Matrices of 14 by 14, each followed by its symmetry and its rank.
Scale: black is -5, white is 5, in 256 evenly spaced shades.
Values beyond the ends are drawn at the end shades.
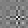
symmetric, rank one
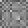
symmetric, rank three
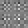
symmetric, rank two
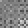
symmetric, rank two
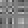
symmetric, rank one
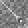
symmetric, full rank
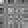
symmetric, rank two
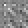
symmetric, rank three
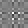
symmetric, rank one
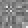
symmetric, rank three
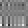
neither, rank one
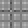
symmetric, rank one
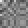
symmetric, rank two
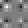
symmetric, rank one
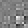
symmetric, rank two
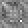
symmetric, rank three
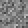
symmetric, full rank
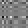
neither, rank one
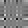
neither, rank one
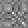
symmetric, rank three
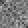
symmetric, full rank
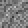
symmetric, full rank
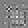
symmetric, rank three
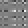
neither, rank one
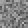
symmetric, full rank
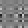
neither, rank one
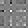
symmetric, rank two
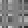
neither, rank one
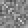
symmetric, full rank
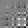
symmetric, rank one
